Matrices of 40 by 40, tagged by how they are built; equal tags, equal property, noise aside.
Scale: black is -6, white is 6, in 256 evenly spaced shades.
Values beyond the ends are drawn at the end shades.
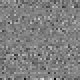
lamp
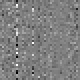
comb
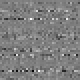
lamp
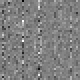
comb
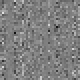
comb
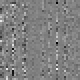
comb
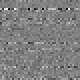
lamp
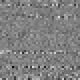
lamp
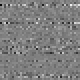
lamp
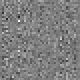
comb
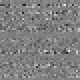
lamp
